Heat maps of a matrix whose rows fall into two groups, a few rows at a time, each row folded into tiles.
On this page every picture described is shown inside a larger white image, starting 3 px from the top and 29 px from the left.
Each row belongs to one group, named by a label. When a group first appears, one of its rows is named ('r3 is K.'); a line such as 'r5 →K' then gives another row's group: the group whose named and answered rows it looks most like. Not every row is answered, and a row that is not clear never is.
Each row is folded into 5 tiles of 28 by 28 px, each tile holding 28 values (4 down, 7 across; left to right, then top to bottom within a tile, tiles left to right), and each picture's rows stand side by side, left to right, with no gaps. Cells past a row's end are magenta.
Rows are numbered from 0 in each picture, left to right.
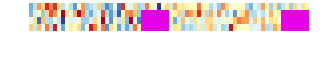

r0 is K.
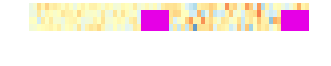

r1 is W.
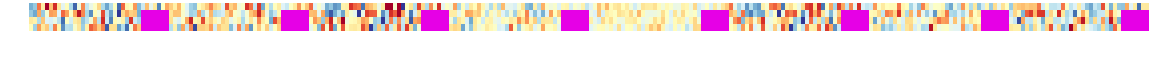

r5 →W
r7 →K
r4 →K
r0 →K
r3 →K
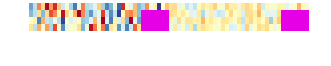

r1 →W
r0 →K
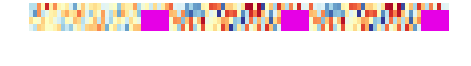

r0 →K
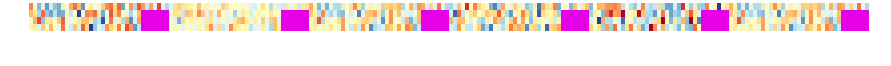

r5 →W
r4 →K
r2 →W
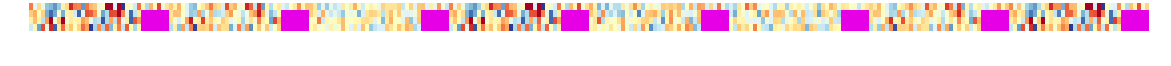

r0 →W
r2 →W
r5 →K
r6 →W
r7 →W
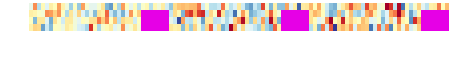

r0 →K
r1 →K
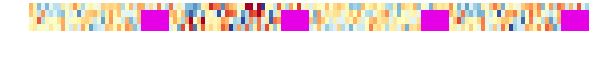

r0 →W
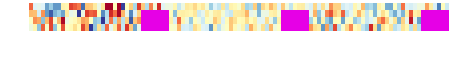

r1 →K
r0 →W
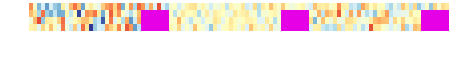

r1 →K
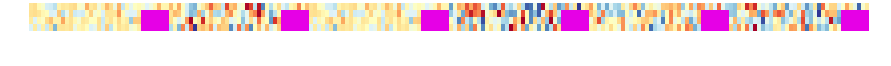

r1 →W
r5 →K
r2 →W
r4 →W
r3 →K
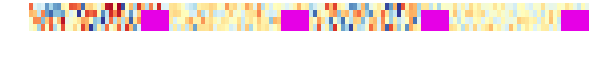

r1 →W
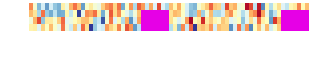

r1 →W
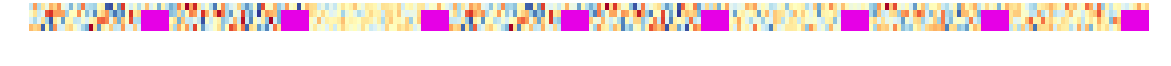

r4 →K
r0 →K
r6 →K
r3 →K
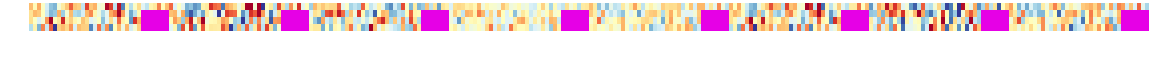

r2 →K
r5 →W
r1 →W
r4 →W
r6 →K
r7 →W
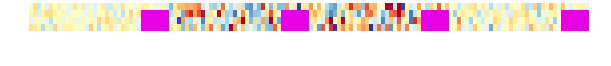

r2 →W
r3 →K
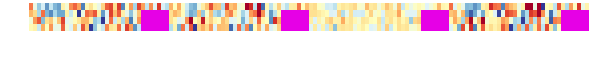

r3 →W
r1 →W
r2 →W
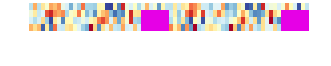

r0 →K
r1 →K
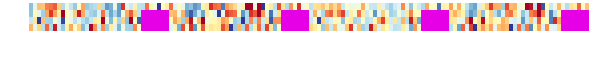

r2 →K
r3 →W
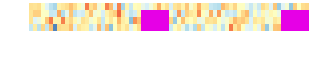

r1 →K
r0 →W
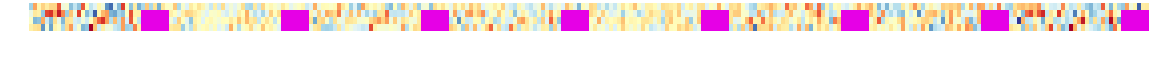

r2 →K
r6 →W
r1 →K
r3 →K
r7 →K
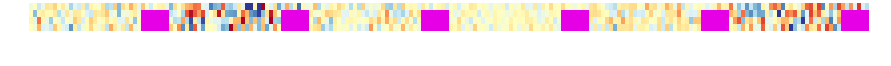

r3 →K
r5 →W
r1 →K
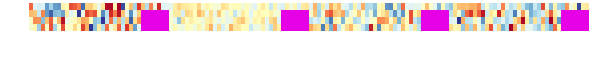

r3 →K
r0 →W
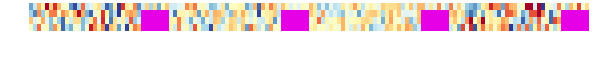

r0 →K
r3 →W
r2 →W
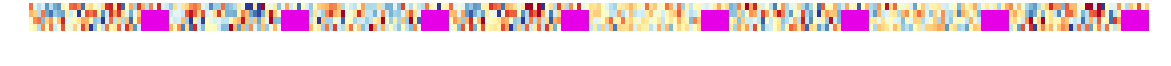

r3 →W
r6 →K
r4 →W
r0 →W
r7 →W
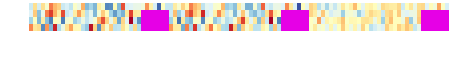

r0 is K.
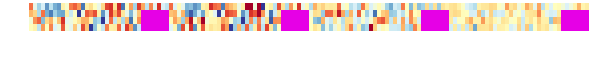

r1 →W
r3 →W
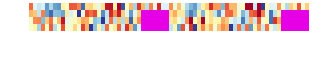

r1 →W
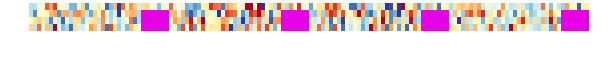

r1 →W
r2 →K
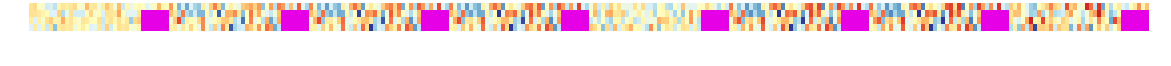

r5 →W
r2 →W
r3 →W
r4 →K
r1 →W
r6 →W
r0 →W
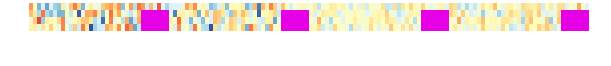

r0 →W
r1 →K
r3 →W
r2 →K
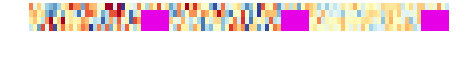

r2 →W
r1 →K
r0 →W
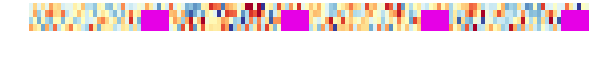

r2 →W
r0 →K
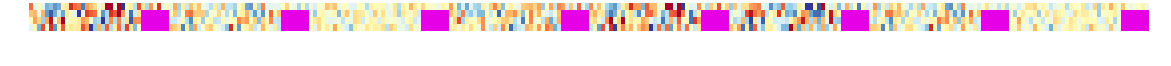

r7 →K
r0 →W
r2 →K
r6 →K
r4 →W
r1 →K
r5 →K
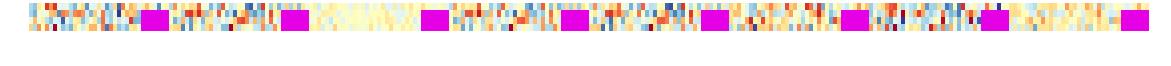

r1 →K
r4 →K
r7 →W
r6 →K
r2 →K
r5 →W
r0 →K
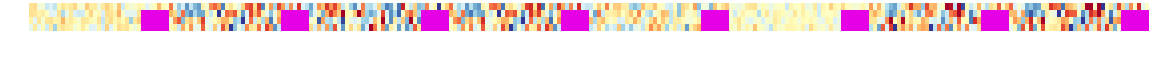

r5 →K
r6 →W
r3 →W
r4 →K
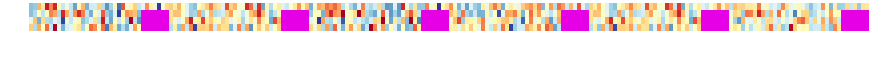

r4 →W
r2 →K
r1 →W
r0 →K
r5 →K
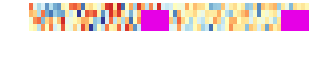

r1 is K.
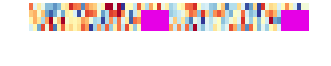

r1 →K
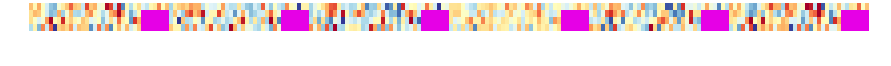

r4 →K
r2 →K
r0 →W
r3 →W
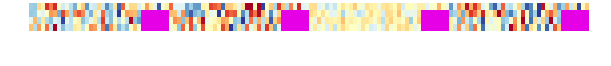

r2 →W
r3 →K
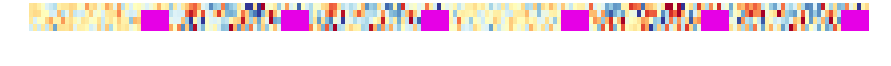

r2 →K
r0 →W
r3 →K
